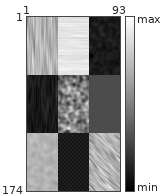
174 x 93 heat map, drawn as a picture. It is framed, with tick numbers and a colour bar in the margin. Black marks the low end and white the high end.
The table splits into 3 rows of 3 panels. Panel 1,1: high, streaked downward. Panel 1,2: very high, streaked across, faint in contrast. Panel 1,3: very low, blotchy, faint in contrast. Panel 2,1: very low, streaked downward, faint in contrast. Panel 2,2: middling, blotchy, strong in contrast. Panel 2,3: low, flat. Panel 3,1: high, blotchy, faint in contrast. Panel 3,2: very low, checkered, faint in contrast. Panel 3,3: high, slanting down to the right.
